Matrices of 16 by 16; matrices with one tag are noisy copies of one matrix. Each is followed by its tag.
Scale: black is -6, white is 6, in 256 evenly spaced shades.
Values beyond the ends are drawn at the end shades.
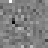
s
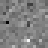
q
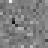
s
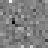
s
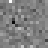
s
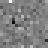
s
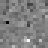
q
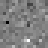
q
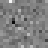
s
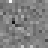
s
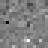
q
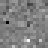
q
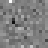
s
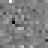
s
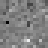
q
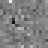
s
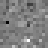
q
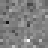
q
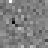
s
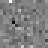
s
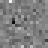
s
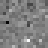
q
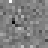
s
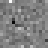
s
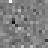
s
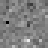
q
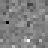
q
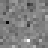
q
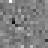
s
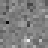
q
